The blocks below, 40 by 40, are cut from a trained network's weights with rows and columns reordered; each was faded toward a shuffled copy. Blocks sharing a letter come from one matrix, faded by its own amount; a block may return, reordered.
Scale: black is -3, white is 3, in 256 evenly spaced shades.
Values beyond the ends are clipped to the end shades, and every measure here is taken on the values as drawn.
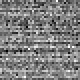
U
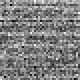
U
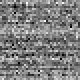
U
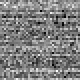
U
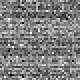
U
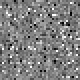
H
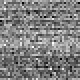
U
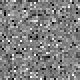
H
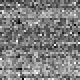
U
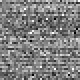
U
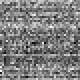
U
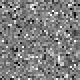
H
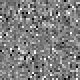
H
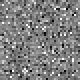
H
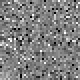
H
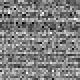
U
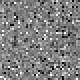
H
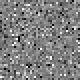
H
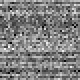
U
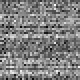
U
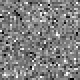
H
